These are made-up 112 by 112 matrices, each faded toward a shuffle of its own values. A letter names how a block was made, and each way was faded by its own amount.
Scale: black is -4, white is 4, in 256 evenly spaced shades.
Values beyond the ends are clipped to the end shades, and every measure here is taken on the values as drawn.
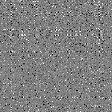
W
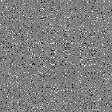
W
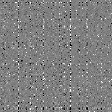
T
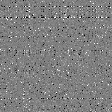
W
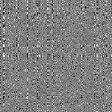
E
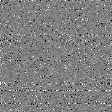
W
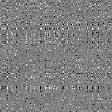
T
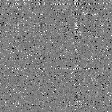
W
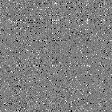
W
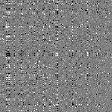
T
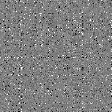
W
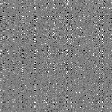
T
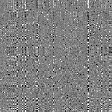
E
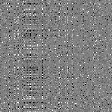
T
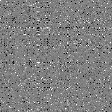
W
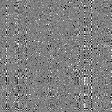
E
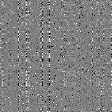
E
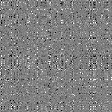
T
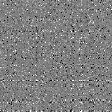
W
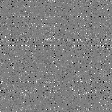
W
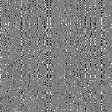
E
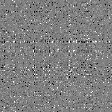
W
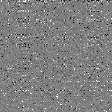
W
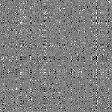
T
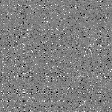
W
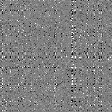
T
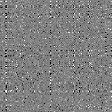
T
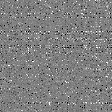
W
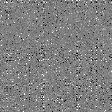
W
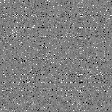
W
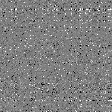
W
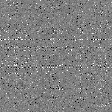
W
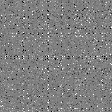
W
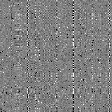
E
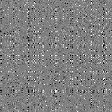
T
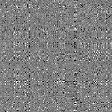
T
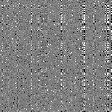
E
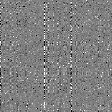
E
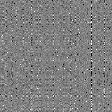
E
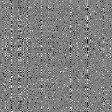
E
